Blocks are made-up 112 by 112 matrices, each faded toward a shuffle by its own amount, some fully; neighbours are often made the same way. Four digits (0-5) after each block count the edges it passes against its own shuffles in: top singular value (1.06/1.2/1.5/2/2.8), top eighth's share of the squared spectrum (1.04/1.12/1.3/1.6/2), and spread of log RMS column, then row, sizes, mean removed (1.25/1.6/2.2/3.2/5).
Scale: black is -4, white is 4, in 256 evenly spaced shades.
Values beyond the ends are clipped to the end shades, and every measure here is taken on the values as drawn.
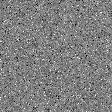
1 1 0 0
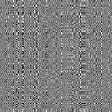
5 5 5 3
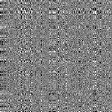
5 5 4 3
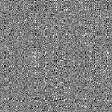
5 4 3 3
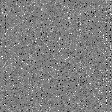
2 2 2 0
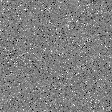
0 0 0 0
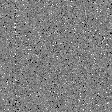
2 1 1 0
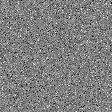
2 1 0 0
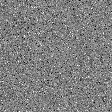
0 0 0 0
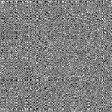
5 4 3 3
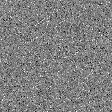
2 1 0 0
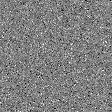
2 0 0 0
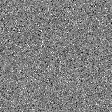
3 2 0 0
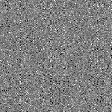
4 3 2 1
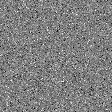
2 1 0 0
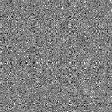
4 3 2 2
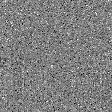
3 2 0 0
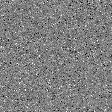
2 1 0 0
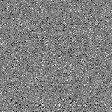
4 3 1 1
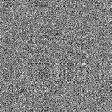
4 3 1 1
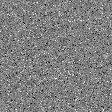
2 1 0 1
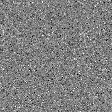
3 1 0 0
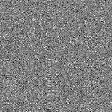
4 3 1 2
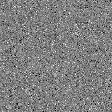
3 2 1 1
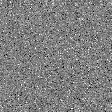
3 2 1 0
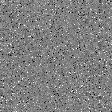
3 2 1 0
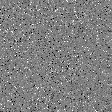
2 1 0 0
